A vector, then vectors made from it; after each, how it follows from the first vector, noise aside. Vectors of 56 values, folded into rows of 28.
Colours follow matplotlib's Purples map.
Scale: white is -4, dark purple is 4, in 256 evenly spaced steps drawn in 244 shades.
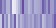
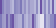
reversed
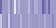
partly zeroed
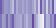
reversed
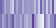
reversed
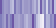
reversed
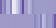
partly zeroed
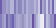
reversed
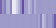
partly zeroed
